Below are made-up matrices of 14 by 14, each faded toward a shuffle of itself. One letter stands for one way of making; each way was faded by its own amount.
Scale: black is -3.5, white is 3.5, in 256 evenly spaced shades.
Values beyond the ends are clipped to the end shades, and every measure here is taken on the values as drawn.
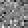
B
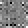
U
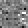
U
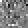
B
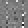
U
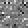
B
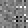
U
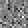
B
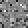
B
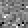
B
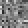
U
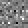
U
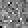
B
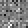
B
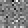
U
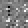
U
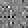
U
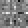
U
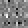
U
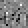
B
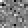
B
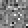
B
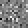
B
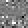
U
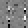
U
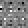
U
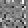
U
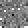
B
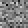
B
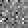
B
